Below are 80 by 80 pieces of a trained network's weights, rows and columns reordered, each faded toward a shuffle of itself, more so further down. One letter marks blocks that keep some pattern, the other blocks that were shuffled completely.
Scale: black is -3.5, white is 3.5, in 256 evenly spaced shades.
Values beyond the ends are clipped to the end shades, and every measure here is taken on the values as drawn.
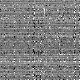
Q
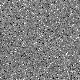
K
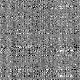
Q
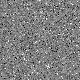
K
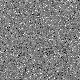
K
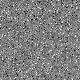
K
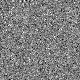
K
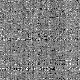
Q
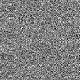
Q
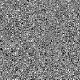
Q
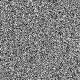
K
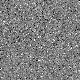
K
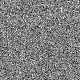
K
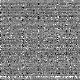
Q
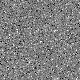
K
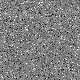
K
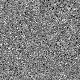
K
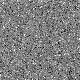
K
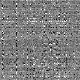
Q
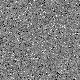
K
